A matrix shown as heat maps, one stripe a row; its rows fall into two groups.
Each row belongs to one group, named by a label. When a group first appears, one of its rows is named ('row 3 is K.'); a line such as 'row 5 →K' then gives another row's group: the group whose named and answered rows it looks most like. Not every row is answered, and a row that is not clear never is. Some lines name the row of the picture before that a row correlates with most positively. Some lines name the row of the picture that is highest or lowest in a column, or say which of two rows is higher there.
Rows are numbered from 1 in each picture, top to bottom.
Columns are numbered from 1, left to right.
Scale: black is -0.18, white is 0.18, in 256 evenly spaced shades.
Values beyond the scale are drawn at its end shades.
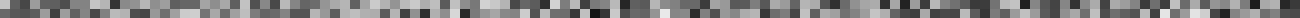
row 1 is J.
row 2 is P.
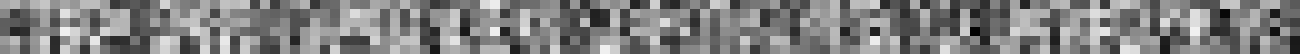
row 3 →P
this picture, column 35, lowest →5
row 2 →P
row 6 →J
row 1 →J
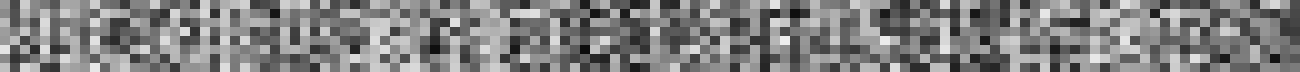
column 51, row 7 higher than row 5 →No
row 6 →J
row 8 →J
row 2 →P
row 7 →P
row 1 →J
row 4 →J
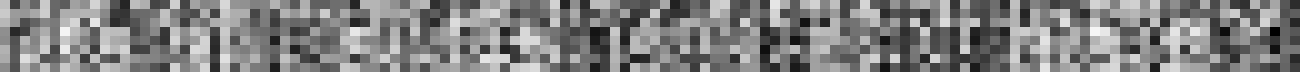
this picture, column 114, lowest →6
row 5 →P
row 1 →J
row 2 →J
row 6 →P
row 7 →J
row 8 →P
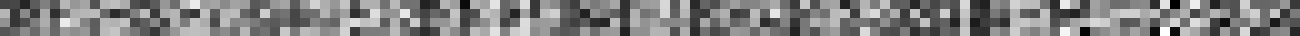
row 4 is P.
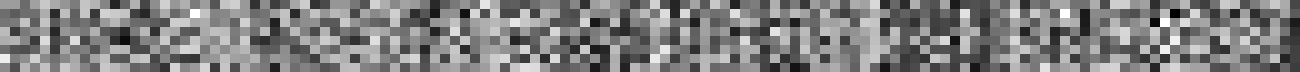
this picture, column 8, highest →5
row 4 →J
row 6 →P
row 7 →J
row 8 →P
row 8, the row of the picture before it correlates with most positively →3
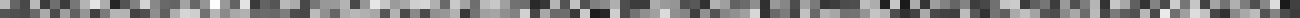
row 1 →J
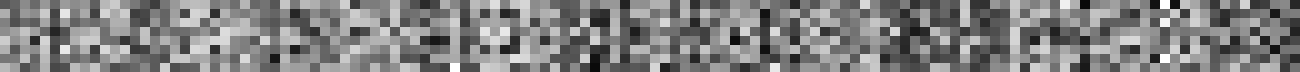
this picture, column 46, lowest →1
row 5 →J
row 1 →P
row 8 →J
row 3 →P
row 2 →P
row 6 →P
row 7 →P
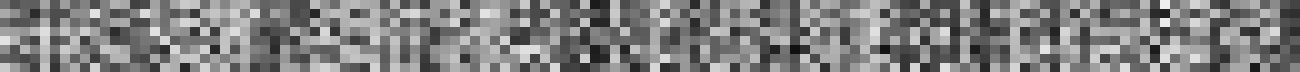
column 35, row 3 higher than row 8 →Yes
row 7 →P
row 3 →P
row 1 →P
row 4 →J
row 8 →J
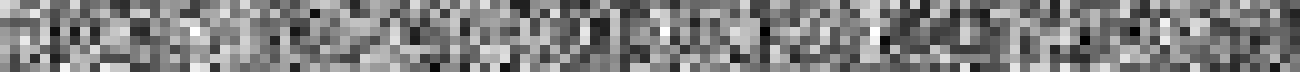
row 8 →P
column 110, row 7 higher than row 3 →No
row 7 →J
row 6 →J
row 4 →P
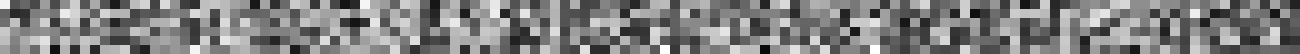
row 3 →J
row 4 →J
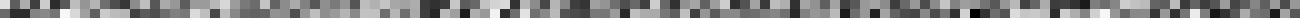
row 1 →J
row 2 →P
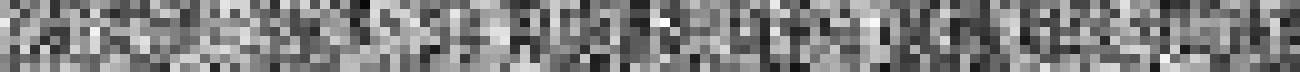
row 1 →J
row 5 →J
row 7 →P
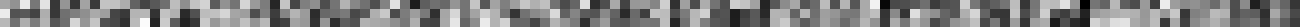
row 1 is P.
